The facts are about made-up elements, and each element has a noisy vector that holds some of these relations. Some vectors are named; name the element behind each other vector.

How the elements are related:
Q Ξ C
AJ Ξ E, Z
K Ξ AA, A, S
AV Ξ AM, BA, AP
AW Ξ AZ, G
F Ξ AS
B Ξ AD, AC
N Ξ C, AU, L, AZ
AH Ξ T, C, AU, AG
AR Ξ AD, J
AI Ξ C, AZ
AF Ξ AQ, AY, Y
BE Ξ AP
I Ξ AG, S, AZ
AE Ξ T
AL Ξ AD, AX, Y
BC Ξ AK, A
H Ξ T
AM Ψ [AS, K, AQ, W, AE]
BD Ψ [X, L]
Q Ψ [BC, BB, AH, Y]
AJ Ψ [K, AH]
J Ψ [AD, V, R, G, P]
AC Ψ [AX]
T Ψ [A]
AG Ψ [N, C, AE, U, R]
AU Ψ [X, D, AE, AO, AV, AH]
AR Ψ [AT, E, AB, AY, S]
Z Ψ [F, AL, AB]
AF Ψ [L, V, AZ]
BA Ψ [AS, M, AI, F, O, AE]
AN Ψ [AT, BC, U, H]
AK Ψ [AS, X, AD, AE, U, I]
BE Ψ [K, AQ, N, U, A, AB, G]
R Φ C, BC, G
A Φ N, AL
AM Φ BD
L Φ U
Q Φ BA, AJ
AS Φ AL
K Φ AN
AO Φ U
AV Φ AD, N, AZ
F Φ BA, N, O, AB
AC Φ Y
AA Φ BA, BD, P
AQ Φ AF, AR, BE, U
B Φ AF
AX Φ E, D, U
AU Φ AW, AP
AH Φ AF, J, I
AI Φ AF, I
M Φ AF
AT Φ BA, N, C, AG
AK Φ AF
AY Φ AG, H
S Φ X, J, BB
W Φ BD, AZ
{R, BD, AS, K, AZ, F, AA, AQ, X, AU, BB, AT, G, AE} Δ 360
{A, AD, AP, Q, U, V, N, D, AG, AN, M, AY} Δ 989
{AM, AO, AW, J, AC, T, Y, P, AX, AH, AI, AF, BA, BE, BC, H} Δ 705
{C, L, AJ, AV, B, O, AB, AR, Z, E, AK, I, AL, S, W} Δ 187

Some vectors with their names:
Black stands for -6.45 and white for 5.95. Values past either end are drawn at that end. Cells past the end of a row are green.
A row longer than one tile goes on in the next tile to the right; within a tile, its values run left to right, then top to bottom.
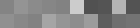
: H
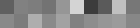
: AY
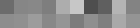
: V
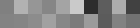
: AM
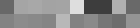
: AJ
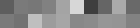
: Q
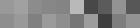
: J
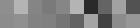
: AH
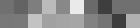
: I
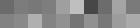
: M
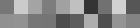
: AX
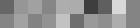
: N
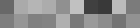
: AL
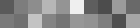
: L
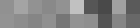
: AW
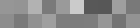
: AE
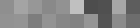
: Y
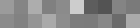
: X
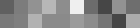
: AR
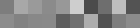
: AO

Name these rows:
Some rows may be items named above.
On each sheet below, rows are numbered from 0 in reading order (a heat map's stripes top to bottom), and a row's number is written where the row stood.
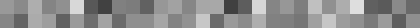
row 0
AU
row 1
N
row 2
BD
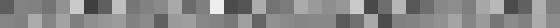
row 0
AY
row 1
R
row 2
AO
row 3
V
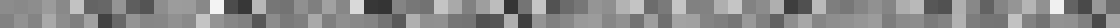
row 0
AF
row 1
C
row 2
S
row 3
AX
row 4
U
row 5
AS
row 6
AP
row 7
L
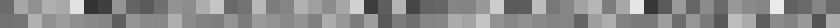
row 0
W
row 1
D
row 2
P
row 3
AG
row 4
AA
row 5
AQ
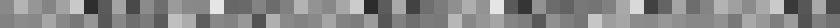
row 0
AM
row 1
AQ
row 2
AM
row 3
Z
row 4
Q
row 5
P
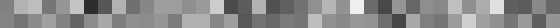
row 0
F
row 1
BA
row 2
AR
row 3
BD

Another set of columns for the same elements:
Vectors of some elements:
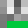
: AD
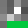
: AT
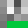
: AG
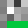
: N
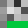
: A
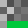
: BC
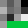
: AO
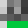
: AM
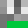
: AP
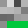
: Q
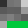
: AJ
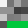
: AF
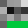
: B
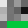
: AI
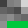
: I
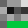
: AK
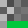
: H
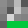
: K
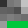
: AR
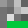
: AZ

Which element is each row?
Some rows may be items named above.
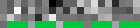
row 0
AT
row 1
AO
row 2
AV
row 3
AY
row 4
E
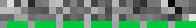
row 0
Q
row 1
E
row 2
P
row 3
BA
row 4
AC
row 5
AJ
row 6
L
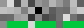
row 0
Q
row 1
W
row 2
AZ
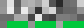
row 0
D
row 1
BD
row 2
C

